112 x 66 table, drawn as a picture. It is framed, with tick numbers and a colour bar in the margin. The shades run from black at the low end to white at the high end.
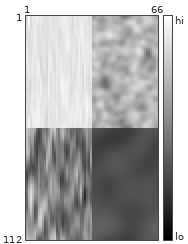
The table splits into 2 rows of 2 panels. Panel 1,1: very high, streaked downward, faint in contrast. Panel 1,2: high, blotchy. Panel 2,1: middling, streaked downward, strong in contrast. Panel 2,2: low, smooth, faint in contrast.
